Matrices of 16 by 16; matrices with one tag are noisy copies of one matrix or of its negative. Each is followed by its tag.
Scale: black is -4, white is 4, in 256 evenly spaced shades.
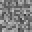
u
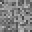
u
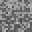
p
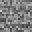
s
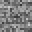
s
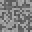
u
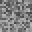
p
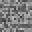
s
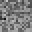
p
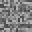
s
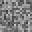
u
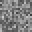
u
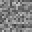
s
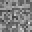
u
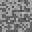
p
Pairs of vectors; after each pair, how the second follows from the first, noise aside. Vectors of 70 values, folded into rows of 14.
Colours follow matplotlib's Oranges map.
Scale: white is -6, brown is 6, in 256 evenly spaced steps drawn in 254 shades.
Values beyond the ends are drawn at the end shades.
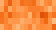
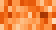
scaled up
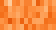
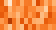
scaled up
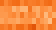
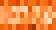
scaled up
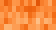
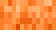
reversed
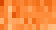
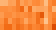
reversed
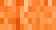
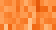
reversed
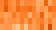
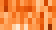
scaled up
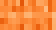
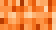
scaled up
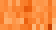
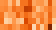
scaled up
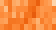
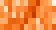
scaled up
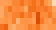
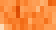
reversed
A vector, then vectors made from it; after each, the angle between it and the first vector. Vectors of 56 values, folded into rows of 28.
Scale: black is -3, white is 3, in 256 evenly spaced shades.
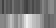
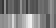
nearly parallel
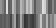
partly opposed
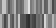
partly opposed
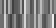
orthogonal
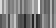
partly opposed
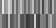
partly opposed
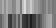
nearly opposite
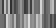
partly aligned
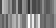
partly aligned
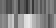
nearly parallel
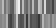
partly opposed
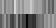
nearly opposite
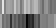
nearly opposite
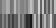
partly opposed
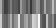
partly aligned
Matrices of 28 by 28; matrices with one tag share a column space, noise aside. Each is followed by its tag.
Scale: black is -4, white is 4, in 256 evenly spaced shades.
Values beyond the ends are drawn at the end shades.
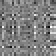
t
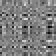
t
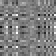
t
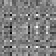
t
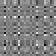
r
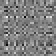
r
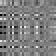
t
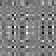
t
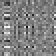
t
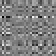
r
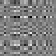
r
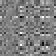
r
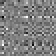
r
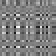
t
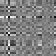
r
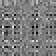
t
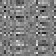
r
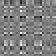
r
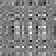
t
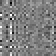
t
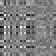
t
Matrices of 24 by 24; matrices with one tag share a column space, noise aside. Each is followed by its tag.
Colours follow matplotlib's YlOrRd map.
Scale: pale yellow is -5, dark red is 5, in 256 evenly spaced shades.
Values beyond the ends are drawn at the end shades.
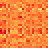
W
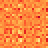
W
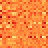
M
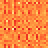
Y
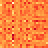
Y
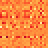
M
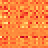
M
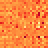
M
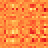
W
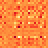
M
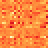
M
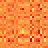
W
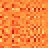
W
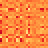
W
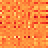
M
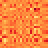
W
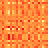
Y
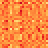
Y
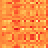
Y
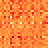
M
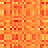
Y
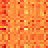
Y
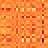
W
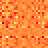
M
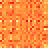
Y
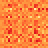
W
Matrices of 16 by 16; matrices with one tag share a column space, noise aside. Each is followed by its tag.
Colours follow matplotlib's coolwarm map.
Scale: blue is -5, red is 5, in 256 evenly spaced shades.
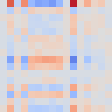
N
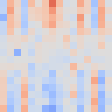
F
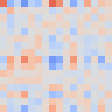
N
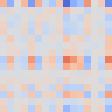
N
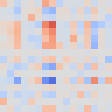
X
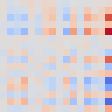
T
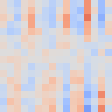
F
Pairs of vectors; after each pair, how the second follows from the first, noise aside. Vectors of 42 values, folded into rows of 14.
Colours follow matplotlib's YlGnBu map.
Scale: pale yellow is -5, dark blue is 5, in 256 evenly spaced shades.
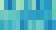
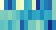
scaled up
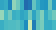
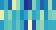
scaled up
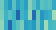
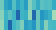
copied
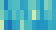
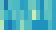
copied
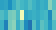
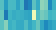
reversed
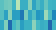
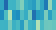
reversed
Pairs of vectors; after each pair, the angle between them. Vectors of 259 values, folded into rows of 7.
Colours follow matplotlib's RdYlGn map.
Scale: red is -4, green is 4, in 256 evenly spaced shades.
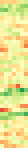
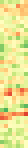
nearly opposite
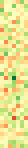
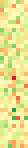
nearly opposite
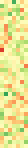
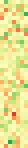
orthogonal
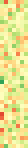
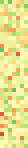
partly aligned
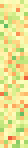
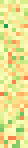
nearly parallel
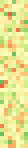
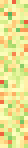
nearly opposite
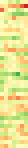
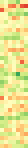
nearly parallel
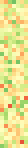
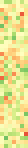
orthogonal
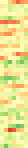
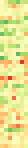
nearly opposite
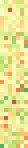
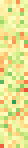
nearly opposite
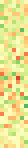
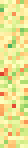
partly aligned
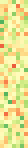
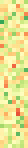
nearly parallel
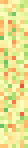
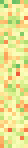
orthogonal
